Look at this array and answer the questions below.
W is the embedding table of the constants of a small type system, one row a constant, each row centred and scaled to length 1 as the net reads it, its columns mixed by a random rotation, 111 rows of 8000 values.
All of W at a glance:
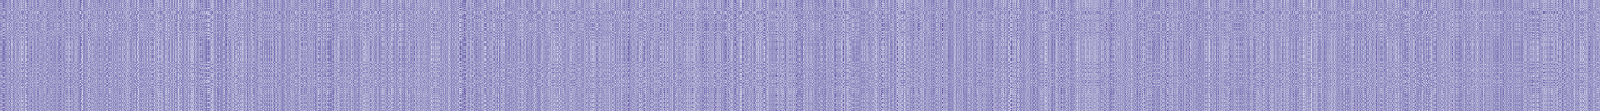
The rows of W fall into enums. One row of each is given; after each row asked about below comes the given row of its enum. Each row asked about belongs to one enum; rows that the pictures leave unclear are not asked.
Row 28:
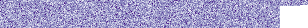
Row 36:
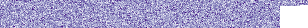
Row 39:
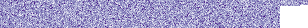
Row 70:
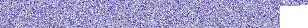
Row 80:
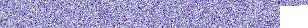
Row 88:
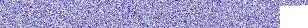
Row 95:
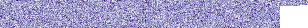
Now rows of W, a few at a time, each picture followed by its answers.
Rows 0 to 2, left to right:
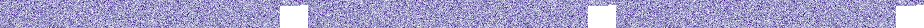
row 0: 70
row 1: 39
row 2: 70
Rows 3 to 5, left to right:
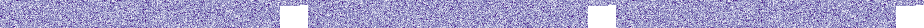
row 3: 95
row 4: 39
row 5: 95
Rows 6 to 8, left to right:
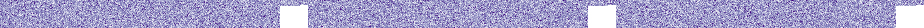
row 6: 39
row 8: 88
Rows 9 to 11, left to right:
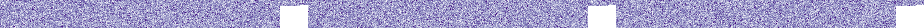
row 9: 36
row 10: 70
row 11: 80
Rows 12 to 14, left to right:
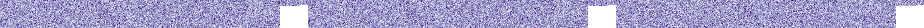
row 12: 80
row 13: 80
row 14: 88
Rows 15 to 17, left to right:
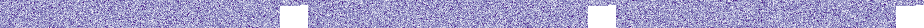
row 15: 70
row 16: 39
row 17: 95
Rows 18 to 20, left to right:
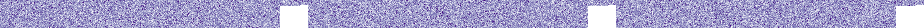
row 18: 70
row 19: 88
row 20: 80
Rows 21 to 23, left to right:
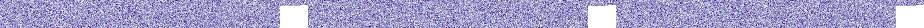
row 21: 88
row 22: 36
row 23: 28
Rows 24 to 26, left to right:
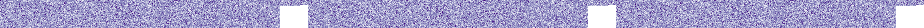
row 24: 28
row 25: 88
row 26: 28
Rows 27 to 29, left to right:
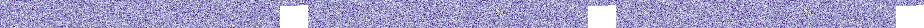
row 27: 36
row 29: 28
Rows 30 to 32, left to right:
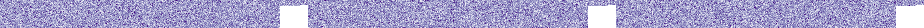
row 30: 88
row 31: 95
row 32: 80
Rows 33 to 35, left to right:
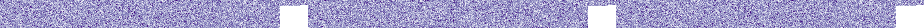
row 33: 88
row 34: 95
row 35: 88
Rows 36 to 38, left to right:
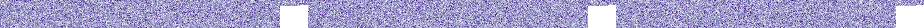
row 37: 70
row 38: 88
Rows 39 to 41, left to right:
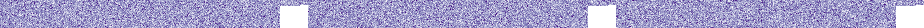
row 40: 70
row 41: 95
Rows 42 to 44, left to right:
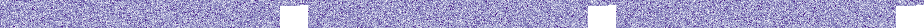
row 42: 36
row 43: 70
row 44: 70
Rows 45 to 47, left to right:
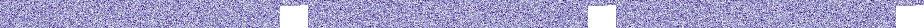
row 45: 70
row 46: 36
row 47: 36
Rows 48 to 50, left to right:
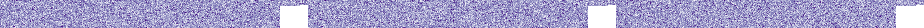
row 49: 95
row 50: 39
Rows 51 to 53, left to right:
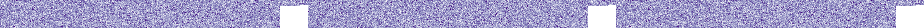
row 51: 36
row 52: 70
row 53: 36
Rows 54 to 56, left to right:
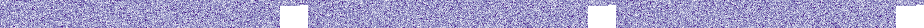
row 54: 36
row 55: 39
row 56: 39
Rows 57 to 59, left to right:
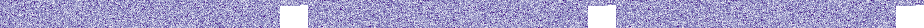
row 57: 39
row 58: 36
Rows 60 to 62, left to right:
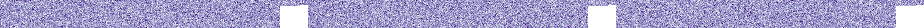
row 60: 36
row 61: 39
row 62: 88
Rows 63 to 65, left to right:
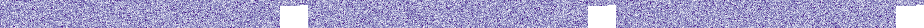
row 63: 36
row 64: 80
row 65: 39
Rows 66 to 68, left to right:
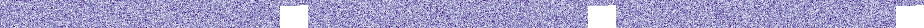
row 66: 36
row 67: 88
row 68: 80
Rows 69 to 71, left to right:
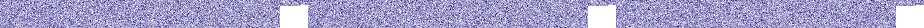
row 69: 70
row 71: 36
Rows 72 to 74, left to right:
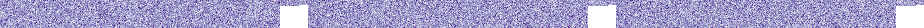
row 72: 80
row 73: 39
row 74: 39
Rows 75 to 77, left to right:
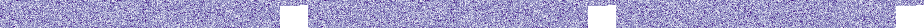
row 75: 95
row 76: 95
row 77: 88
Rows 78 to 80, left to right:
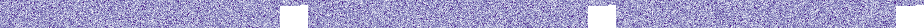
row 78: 70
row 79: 39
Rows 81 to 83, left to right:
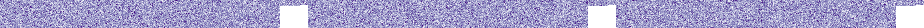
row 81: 88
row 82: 80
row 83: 95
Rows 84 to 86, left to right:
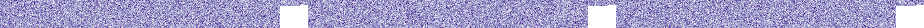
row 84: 39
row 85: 80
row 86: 70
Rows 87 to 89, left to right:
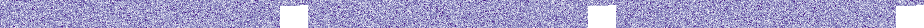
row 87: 36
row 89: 70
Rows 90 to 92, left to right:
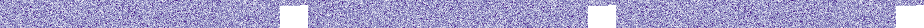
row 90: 88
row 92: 88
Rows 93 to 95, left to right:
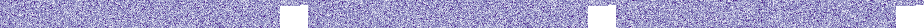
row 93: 39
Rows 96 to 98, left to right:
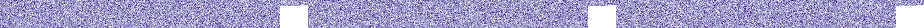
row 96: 39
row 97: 36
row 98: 88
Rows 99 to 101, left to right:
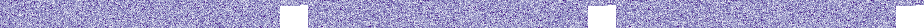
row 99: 39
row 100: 36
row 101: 36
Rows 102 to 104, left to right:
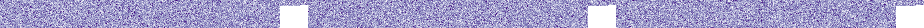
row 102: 88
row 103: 70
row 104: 95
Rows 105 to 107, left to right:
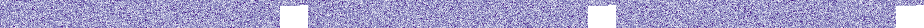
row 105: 36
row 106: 39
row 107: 88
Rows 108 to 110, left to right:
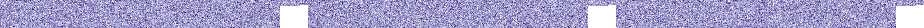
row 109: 39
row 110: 95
